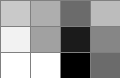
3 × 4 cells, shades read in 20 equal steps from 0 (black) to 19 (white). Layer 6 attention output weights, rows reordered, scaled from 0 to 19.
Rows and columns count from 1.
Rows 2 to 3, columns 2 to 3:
12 2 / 19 0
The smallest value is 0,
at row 3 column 3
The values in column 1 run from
15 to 19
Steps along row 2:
down down up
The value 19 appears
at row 3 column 1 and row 3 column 2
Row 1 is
15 13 8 14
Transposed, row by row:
15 18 19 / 13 12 19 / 8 2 0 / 14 10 8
